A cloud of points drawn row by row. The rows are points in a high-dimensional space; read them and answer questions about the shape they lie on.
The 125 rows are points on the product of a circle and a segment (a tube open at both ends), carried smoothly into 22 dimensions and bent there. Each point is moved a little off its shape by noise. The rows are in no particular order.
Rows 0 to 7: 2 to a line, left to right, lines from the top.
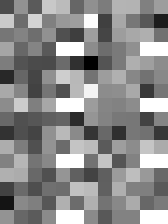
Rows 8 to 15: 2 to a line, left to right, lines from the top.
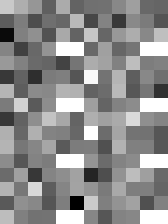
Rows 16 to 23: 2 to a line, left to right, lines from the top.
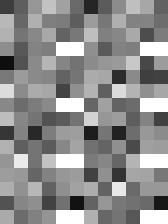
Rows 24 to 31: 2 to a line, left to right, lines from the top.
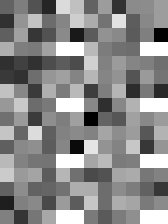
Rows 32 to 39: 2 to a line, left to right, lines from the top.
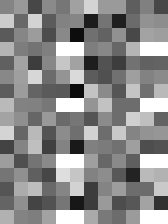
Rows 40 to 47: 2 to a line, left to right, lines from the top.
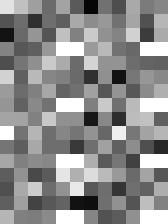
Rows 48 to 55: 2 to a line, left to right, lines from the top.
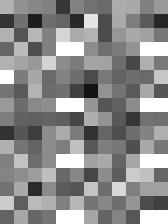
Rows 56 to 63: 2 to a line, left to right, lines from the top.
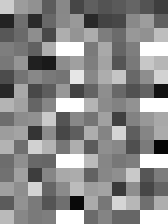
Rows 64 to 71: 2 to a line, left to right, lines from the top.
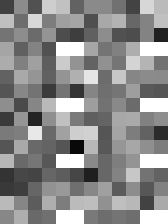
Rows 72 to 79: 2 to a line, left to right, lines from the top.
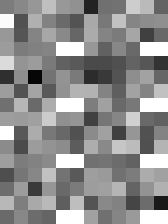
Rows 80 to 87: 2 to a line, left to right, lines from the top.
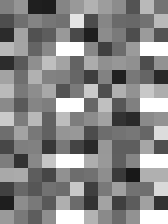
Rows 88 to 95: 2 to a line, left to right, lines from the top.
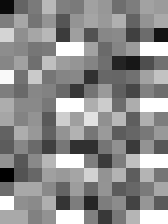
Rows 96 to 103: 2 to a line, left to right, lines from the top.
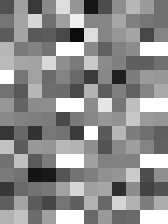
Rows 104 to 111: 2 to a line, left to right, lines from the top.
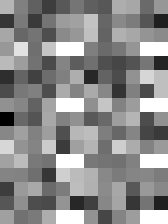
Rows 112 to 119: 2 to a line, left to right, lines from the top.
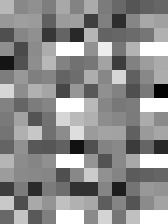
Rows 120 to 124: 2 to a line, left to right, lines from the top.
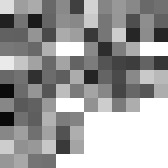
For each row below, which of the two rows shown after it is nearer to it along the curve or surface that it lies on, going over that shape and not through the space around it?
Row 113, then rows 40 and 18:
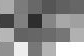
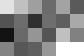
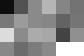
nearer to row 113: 40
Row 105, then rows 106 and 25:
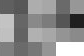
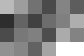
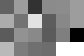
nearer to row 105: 25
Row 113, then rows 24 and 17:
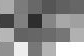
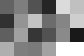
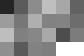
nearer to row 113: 24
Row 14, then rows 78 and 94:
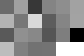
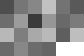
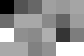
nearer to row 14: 94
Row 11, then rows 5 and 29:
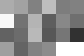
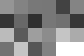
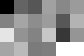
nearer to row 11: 29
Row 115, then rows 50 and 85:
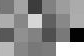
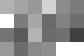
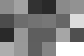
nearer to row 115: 50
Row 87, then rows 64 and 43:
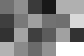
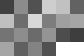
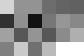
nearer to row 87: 43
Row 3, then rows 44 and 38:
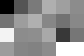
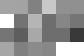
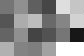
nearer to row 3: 44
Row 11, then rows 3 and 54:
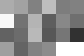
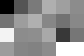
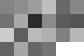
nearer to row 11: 3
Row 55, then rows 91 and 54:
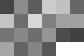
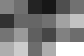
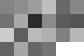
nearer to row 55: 54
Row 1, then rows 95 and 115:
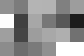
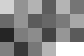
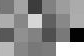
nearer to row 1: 115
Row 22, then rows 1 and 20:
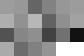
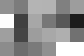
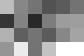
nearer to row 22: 1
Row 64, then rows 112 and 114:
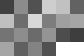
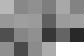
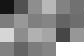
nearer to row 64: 114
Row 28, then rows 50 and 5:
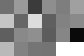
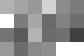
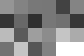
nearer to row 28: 50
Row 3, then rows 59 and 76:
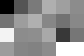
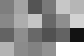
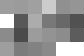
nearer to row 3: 76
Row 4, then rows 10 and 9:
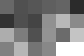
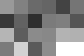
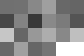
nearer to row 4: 10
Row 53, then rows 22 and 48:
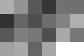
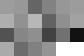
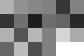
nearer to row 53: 48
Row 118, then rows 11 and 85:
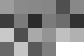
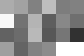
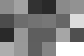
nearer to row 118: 85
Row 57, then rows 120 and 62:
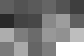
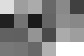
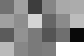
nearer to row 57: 120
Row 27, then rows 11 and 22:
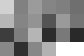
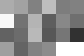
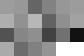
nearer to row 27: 22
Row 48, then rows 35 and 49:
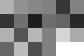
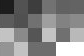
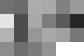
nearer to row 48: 35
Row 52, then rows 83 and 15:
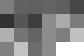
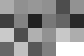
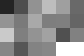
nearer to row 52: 83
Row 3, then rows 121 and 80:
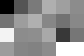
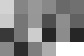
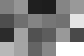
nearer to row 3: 121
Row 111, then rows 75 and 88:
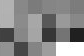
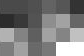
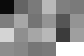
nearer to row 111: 88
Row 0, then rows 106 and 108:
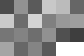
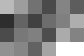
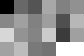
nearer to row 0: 108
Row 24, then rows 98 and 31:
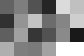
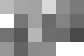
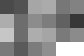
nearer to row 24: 98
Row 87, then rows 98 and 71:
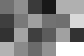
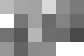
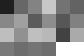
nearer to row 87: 98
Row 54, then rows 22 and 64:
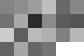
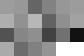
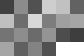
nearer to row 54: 64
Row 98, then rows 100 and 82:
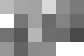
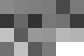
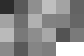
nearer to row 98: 82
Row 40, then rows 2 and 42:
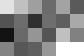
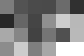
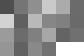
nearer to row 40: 2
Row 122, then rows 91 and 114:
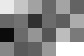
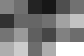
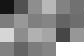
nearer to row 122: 91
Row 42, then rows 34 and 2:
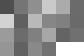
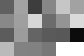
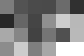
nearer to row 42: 34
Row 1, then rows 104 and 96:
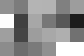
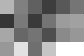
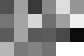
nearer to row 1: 96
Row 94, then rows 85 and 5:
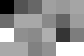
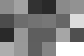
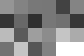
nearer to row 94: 5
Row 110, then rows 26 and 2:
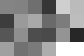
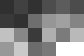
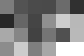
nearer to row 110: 2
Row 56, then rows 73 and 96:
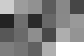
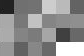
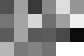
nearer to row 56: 96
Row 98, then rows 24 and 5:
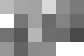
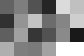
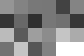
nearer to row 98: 24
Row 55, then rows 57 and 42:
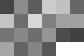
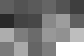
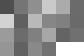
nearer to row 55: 42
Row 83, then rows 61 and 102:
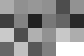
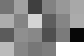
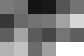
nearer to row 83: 102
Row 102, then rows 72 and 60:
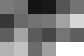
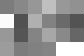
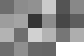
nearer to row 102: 60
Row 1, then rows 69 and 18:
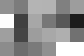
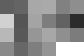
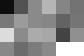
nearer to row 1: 69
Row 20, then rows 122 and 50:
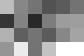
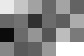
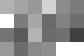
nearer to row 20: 122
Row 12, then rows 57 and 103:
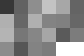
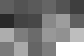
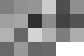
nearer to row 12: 103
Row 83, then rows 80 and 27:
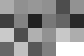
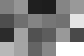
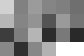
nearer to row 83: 80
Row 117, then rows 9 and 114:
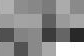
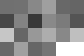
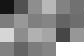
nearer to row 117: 114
